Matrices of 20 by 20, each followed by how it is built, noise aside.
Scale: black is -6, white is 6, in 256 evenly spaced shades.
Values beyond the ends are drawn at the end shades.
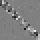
banded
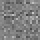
low rank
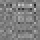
low rank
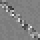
banded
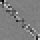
banded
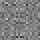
low rank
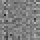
low rank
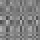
low rank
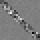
banded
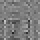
low rank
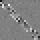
banded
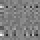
low rank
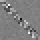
banded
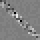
banded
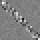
banded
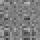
low rank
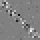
banded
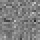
low rank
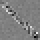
banded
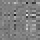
low rank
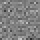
low rank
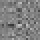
low rank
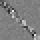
banded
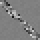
banded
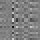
low rank
